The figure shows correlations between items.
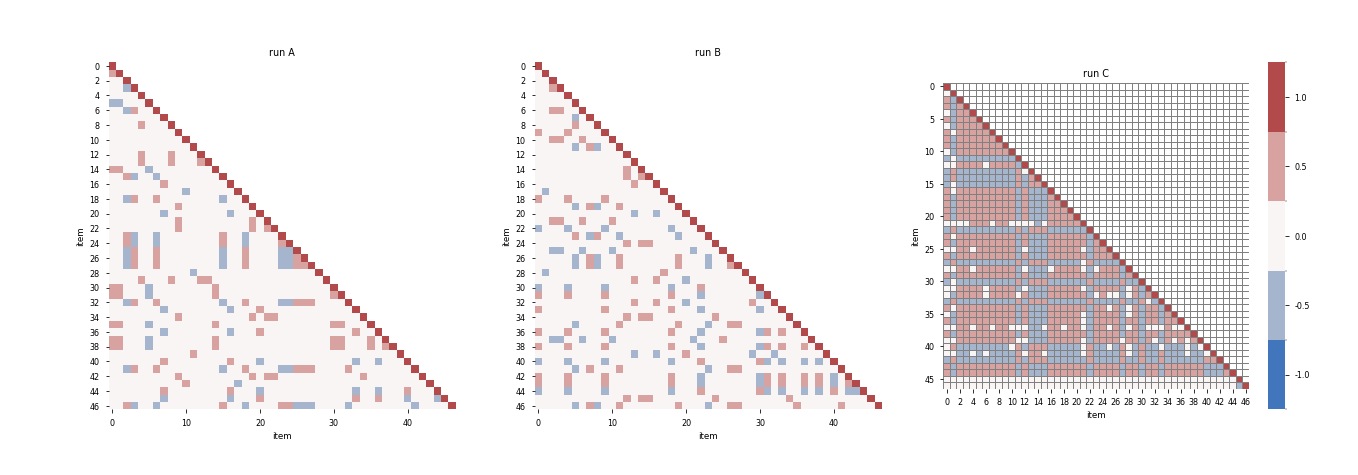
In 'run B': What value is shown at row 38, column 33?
0.5
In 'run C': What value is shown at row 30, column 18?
-0.5
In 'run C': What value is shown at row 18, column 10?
0.5
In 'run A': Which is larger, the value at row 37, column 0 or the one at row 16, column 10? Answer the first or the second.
the first
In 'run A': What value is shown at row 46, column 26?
-0.5
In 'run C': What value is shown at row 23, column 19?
0.5
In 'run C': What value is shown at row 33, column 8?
-0.5
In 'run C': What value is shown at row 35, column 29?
0.5
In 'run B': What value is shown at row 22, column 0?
-0.5
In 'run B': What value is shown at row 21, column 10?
0.5
